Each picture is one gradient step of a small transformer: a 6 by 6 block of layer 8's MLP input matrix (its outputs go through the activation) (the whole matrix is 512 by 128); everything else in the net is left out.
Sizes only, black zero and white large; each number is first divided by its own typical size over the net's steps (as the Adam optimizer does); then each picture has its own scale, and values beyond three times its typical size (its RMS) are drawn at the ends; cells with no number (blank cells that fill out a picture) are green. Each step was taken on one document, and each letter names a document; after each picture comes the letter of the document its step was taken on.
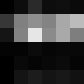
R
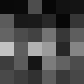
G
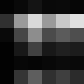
R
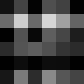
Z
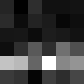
G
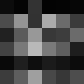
Z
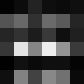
Z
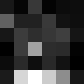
Z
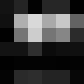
R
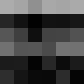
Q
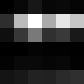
R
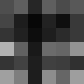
Q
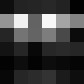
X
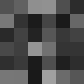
G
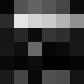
X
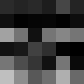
Q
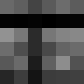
Q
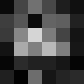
X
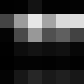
R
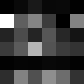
X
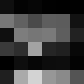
Z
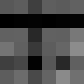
Q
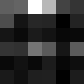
G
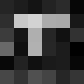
Z
